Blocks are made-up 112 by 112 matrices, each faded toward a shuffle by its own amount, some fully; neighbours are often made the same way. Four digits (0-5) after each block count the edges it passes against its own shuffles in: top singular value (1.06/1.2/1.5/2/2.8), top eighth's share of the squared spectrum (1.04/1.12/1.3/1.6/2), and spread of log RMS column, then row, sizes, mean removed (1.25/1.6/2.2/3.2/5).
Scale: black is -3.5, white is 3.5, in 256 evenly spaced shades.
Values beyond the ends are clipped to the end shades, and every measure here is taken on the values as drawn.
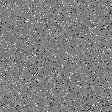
1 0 0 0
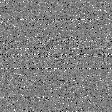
2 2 0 3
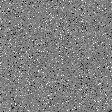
0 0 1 0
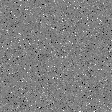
0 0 0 0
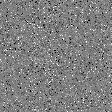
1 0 1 0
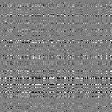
5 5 3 4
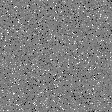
0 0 0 0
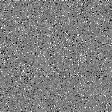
3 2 0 1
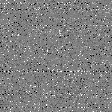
4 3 1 2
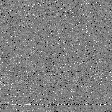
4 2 0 1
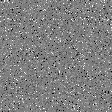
3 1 0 0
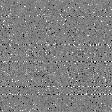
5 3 1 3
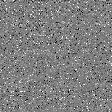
3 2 0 1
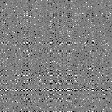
5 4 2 3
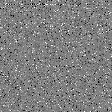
3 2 0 1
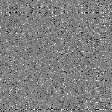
4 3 2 2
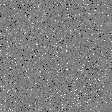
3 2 0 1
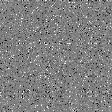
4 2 0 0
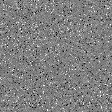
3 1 0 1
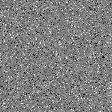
2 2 1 1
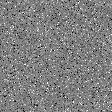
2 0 0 0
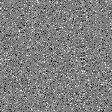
3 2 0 0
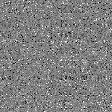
4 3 1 2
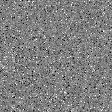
3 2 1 1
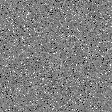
2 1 0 0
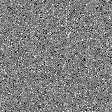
0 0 0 0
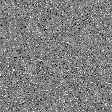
0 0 0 1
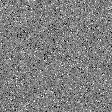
2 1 0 0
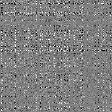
2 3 4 4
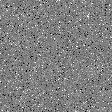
0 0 0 0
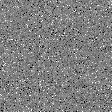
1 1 0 1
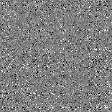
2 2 2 3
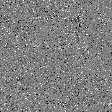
1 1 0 1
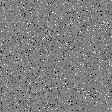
2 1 0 0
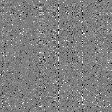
4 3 2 2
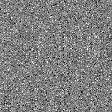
3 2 1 1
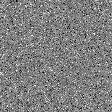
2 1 0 0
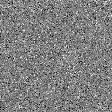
2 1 0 0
